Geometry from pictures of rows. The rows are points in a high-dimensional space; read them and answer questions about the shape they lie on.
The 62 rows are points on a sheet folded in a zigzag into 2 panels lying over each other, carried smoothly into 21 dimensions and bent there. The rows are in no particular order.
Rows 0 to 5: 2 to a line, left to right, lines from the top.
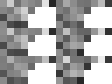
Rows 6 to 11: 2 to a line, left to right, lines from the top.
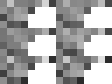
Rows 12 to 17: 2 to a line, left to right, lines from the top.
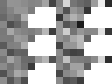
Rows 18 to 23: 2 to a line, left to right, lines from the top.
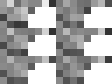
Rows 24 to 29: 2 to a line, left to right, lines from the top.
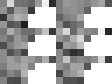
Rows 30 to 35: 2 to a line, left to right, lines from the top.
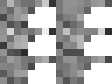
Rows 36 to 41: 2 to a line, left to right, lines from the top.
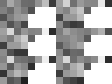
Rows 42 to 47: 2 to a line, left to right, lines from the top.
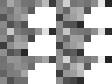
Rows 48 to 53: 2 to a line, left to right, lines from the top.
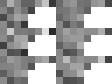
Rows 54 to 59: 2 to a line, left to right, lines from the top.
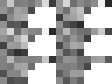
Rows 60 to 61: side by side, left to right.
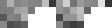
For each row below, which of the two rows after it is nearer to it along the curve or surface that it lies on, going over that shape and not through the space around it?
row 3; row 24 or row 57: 24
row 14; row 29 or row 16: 29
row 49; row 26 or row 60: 26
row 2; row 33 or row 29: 33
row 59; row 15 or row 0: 15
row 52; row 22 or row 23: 22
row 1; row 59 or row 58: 58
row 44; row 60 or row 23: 23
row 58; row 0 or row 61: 0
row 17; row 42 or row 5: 42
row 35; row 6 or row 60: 60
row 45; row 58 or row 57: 58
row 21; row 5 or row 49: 49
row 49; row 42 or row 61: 42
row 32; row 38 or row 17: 38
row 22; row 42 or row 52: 52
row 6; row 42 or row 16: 16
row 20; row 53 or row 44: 44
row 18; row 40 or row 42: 40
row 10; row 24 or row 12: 24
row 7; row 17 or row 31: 31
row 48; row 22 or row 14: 14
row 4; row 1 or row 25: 1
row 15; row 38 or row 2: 38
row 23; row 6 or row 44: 44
